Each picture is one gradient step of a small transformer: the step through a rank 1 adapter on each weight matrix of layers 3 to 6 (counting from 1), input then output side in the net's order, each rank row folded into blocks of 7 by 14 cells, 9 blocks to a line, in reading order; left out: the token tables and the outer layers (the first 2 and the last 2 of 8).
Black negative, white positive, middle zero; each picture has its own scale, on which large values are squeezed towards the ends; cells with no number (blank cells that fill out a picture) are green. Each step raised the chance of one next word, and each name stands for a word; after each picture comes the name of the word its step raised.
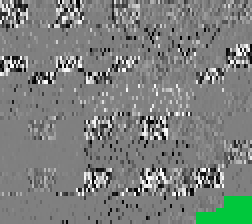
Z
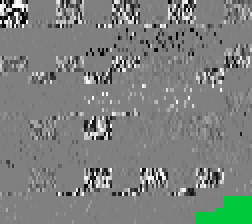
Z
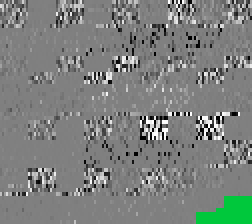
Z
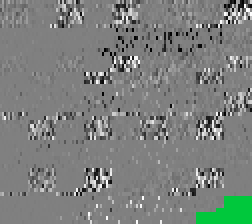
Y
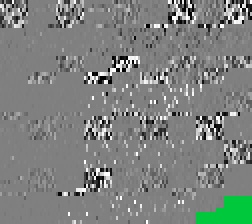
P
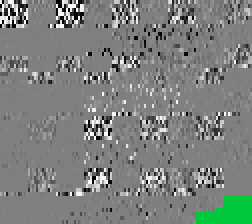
Z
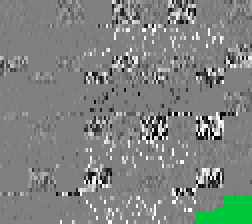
P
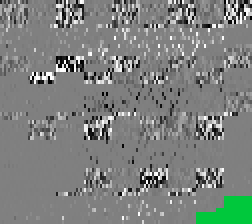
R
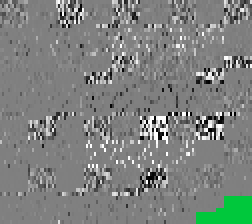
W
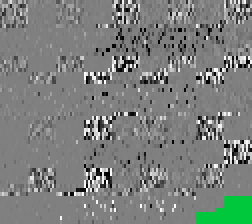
Y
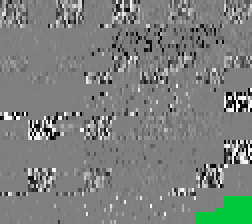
Y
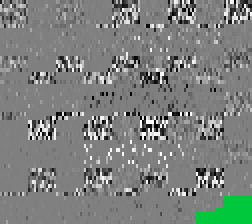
W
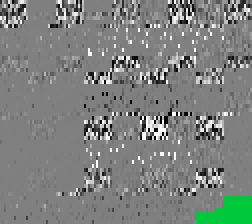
W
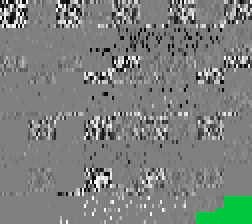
Y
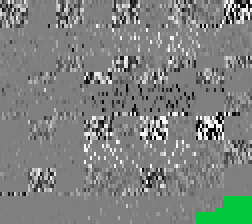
W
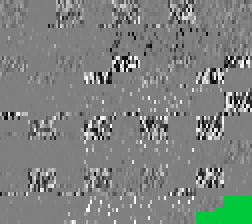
P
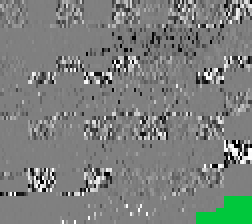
Y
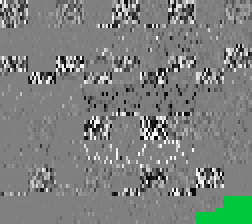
W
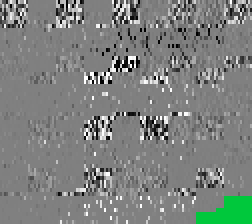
P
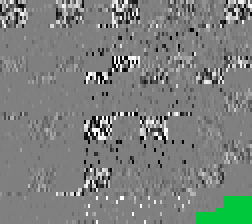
R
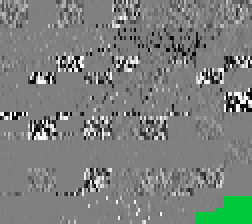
Y
